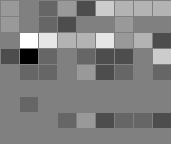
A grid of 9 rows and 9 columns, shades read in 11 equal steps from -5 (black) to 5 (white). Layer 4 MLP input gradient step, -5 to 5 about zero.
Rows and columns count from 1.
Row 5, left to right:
0 -1 -1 0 1 -2 -1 0 -1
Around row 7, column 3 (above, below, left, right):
0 0 -1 0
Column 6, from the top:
3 0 4 -2 -2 0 0 -2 0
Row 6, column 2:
0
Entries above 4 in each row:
0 0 1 0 0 0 0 0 0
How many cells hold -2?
9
